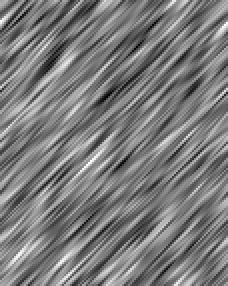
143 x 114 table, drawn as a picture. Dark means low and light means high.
Mirror symmetry: none. Slope: none. Average level on the scale: 50%. Grain: diagonal, up to the right. Histogram: bell-shaped.
